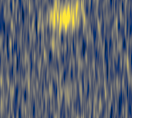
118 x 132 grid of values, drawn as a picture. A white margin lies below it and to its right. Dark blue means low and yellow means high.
Bumps: one, in the top middle. Ninth with the highest average: top middle. Grain: streaks running down. Average level on the scale: 40%.
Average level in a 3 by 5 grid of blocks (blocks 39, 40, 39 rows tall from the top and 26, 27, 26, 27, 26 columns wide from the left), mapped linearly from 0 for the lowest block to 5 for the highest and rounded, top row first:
0 1 5 1 0
0 1 1 0 0
1 1 1 1 0
